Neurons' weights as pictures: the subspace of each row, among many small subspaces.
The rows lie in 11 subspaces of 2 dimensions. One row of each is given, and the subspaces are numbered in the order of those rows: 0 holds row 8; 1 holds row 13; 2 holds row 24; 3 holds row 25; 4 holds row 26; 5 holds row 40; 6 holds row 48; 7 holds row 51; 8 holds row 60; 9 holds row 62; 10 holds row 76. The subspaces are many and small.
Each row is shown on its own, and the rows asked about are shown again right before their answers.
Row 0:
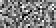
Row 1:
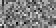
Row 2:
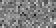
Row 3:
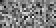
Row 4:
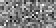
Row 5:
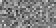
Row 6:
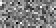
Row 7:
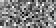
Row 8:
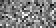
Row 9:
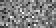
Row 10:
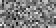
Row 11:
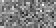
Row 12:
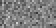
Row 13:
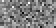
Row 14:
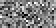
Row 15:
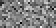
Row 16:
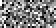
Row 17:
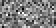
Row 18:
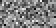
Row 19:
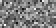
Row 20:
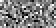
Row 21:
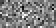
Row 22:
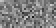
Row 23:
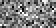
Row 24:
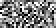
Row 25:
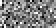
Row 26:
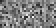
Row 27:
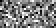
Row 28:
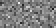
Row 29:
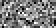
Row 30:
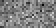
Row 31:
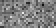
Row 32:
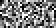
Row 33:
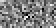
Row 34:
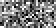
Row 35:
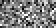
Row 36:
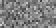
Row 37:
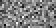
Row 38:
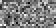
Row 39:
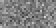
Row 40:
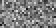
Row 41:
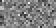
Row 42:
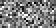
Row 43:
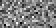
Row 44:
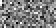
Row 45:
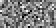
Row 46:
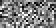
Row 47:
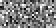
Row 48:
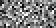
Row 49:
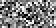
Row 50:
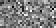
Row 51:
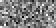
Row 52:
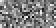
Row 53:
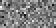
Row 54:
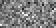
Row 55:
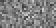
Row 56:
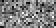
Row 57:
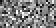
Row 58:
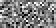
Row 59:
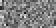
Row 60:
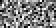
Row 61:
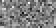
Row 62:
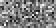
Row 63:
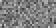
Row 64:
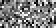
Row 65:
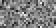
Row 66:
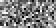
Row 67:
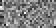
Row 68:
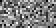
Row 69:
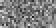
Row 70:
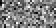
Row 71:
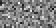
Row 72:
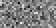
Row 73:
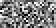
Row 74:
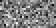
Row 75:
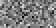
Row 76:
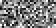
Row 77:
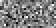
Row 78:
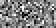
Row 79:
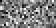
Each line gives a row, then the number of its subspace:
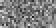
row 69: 1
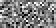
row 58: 2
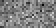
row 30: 9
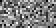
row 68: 10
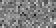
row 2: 10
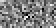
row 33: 4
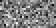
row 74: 0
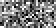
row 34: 9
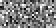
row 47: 9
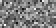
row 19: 6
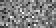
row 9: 1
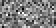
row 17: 8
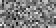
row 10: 5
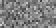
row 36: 5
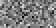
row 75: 6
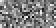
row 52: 4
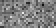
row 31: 9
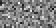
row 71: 5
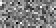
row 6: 3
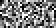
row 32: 8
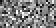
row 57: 10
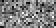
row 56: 9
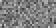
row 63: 10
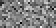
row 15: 3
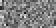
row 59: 1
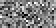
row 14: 2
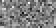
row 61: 1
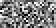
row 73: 2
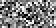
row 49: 2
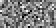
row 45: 8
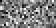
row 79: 7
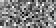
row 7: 7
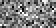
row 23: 6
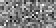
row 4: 9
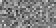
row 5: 10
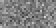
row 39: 7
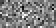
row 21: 8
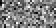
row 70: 3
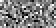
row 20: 0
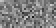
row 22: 4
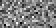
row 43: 6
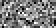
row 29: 8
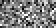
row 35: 0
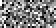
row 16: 3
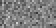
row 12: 3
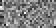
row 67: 1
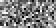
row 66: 7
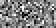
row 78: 8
